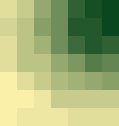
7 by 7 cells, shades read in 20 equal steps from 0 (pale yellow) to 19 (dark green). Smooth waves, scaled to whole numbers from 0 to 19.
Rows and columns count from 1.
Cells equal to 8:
3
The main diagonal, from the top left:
2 5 7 8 7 4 2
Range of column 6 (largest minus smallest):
16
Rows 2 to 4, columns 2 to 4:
5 9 11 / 5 7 11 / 5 5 8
